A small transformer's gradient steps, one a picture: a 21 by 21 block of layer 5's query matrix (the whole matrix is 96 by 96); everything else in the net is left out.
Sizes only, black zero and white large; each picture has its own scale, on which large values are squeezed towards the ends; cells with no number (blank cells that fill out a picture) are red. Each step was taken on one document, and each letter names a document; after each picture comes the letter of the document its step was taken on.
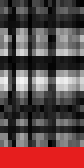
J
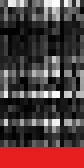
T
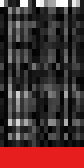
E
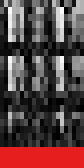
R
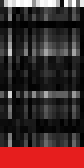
E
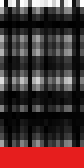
J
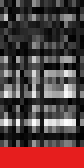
T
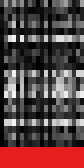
R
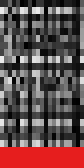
J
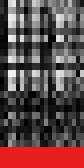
R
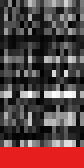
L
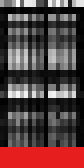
E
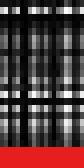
T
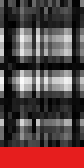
J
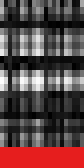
J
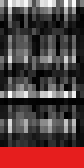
E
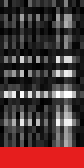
L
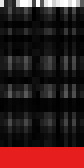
E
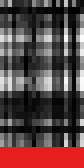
E
